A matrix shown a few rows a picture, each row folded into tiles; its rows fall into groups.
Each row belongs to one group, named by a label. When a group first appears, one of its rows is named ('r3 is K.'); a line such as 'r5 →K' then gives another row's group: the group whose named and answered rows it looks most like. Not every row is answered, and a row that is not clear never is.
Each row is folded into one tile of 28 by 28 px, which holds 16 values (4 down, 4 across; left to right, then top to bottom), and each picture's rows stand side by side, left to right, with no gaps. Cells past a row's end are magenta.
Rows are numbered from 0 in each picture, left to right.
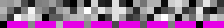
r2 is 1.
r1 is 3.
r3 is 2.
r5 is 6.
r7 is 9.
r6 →6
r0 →9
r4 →3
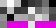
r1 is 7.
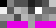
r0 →2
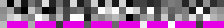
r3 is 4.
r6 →1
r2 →9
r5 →1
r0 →7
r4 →2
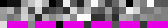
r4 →4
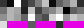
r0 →7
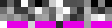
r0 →1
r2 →3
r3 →7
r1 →1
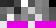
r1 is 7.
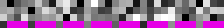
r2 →6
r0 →3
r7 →2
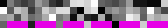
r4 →9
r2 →3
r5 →1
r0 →2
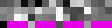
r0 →9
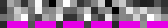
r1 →6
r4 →4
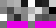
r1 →3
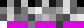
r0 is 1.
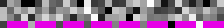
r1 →7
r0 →2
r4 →3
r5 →6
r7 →1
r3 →3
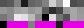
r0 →9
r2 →4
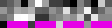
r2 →1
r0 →9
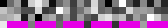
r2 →3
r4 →4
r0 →7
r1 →6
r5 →7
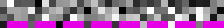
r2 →9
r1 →9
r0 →4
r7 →3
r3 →4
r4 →9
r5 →1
